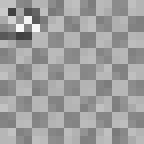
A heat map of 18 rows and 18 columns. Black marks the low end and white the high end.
Roughest part: top left. Grain: checkered. Slope: none. Odd rows or columns: none. Odd patch: rougher, in the top left. Average level on the scale: 60%.
